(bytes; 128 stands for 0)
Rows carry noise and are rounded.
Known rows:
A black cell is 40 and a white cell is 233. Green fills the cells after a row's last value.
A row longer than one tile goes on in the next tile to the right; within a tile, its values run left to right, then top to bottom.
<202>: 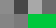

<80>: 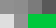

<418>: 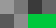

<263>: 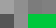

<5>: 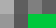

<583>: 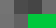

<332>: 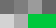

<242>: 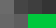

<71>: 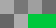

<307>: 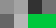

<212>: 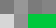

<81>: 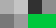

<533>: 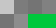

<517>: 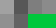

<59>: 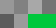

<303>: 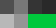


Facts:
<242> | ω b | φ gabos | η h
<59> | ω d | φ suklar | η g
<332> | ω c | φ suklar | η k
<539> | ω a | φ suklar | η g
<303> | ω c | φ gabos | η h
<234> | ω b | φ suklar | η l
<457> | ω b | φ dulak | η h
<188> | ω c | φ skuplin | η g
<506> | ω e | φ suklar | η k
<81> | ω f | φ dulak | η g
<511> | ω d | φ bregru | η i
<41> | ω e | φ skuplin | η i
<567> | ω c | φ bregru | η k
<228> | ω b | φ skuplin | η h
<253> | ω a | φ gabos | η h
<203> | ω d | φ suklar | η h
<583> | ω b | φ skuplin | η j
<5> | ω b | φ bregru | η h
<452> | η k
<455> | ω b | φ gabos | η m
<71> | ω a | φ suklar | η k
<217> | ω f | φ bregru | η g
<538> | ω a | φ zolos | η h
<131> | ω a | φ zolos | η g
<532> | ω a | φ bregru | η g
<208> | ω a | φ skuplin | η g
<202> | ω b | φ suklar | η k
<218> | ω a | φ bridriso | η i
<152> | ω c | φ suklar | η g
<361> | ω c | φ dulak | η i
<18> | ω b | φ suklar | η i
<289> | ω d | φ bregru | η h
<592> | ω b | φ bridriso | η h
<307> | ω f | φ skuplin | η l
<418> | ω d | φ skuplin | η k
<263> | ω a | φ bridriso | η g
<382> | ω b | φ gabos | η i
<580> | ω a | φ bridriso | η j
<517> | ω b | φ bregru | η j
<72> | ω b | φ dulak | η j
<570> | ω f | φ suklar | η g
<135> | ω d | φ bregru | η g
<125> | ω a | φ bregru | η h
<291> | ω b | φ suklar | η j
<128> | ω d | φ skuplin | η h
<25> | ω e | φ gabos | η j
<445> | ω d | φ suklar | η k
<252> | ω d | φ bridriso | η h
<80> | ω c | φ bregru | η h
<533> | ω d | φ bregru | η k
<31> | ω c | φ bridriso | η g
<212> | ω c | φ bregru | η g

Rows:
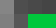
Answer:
<228>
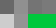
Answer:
<31>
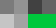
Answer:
<452>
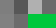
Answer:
<18>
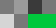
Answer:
<361>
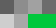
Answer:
<152>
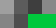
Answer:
<72>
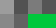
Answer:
<592>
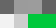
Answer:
<506>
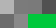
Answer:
<252>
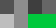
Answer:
<188>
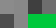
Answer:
<208>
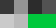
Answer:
<25>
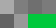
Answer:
<580>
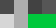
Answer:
<41>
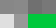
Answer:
<567>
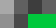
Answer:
<457>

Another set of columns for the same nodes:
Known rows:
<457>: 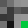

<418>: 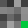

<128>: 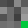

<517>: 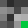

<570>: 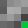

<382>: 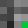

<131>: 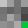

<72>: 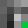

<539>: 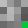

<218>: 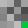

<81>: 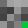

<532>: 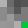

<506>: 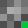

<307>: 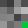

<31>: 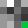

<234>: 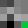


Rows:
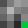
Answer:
<203>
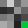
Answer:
<303>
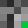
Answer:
<583>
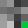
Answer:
<80>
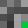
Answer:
<592>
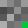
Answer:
<253>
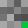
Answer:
<538>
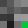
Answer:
<242>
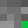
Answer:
<217>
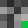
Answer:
<5>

